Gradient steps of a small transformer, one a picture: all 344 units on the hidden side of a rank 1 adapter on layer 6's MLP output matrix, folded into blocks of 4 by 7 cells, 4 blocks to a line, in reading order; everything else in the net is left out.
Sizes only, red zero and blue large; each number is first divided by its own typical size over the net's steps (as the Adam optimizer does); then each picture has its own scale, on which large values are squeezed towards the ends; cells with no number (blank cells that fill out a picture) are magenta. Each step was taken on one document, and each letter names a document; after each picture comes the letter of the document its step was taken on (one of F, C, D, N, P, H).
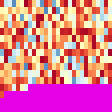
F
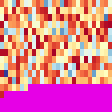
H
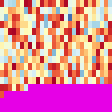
F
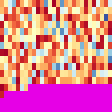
H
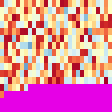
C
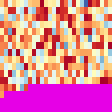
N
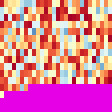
N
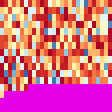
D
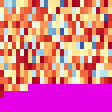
H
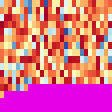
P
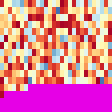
F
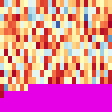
C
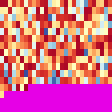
D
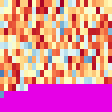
C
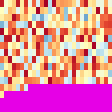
C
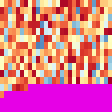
N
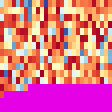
P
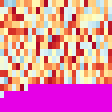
C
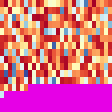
D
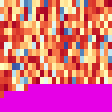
P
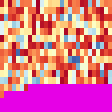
F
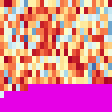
N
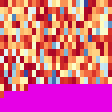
D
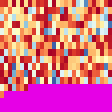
D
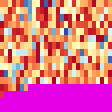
P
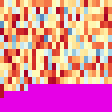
C
